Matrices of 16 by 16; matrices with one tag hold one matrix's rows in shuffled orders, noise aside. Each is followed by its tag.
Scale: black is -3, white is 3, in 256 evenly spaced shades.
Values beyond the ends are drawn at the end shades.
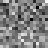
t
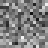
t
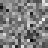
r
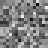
t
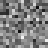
t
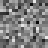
t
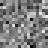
r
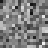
r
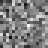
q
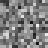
t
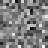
r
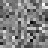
r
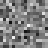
q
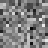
r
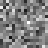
q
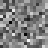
q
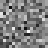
q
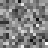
t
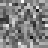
t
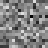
t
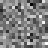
r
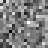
q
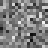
r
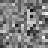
r
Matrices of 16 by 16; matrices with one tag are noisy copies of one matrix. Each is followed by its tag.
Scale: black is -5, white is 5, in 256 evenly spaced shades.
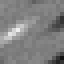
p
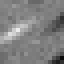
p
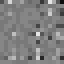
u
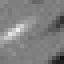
p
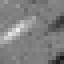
p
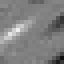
p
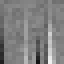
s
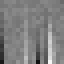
s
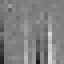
s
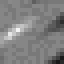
p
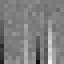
s
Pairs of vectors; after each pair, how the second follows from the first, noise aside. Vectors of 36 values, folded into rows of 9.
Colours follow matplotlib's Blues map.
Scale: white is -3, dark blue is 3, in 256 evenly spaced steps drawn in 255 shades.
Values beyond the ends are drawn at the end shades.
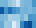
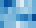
reversed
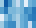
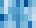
negated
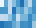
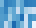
reversed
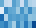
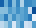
reversed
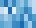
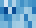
negated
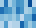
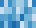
negated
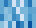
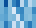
reversed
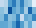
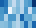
negated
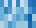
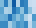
negated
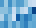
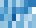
negated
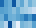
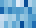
reversed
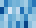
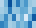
reversed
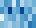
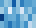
negated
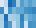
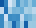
negated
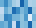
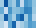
reversed
